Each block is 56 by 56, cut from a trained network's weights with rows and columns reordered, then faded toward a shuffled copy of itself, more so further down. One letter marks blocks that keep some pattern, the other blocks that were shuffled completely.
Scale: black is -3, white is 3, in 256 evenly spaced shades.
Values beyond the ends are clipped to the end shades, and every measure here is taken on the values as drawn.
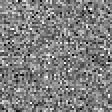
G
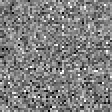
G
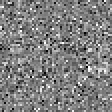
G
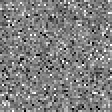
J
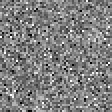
J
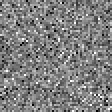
J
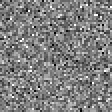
J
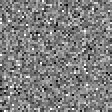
J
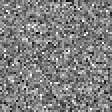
J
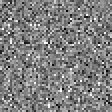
G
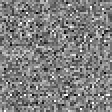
G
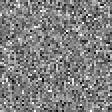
J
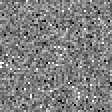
J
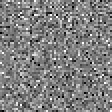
G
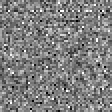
G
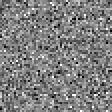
G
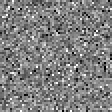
J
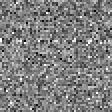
G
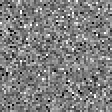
J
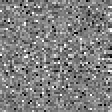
G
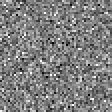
J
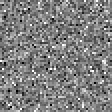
J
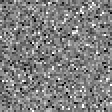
J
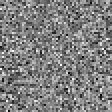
G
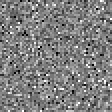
J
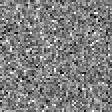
J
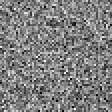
G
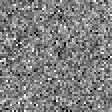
J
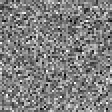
J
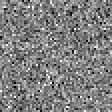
J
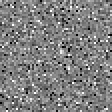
J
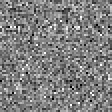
G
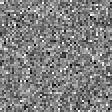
J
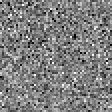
J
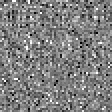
G
